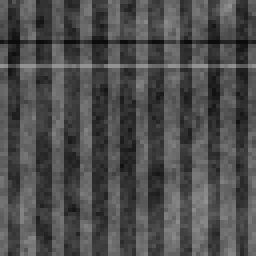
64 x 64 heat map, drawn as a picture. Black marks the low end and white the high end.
Streaks run downward. Rows 11 and 17 differ from the rows beside them. Stripes running up and down repeat 9 times from left to right. There is no overall slope. The bottom right is the ninth with the highest average. Overall the values sit about 30% of the way up the scale.
